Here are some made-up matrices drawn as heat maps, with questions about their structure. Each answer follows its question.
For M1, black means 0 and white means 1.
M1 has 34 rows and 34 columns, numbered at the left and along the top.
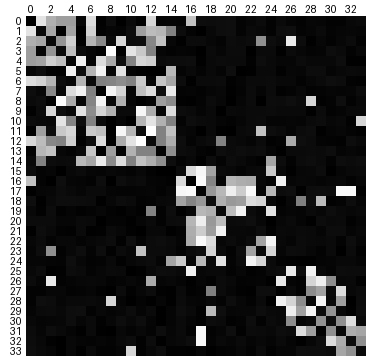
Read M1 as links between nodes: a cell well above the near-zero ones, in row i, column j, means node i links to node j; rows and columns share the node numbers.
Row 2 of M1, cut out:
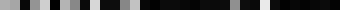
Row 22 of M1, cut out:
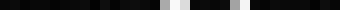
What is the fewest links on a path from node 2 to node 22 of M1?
2
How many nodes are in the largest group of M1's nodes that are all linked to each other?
5
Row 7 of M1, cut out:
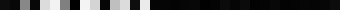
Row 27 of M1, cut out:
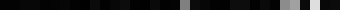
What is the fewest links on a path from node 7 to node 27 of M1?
3
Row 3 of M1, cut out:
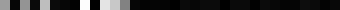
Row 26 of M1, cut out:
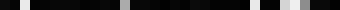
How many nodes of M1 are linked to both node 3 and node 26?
2
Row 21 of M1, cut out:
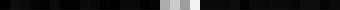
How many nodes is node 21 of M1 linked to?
4
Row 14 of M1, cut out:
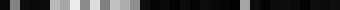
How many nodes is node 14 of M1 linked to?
11
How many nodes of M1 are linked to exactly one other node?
0
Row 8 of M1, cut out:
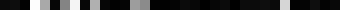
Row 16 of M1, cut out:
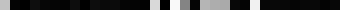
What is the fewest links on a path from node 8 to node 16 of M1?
3
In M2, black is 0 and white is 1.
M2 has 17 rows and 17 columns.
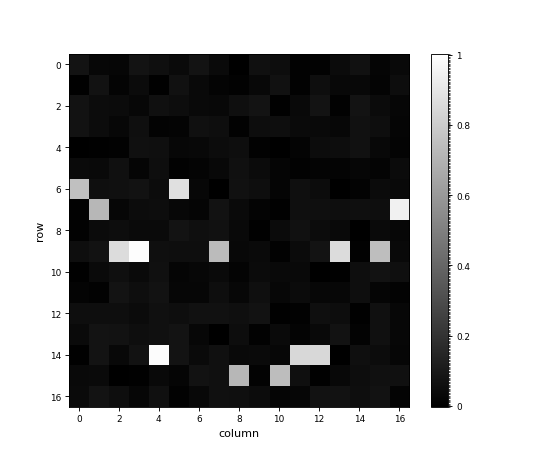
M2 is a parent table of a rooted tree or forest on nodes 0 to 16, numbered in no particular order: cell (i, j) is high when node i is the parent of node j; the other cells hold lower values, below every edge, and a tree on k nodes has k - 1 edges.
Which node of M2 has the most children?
9
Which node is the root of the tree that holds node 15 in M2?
9
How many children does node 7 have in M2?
2
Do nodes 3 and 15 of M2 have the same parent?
yes
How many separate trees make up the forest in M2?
3
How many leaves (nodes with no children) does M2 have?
12
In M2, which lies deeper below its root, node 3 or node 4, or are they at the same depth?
the same depth
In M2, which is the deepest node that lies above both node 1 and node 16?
7
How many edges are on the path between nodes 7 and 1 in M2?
1
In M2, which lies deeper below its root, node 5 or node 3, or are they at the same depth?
the same depth
